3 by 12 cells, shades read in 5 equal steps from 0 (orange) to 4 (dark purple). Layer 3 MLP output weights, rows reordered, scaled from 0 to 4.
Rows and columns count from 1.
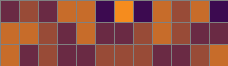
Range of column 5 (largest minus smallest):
2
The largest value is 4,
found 3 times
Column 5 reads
1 1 3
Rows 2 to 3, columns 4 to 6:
3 1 3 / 3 3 2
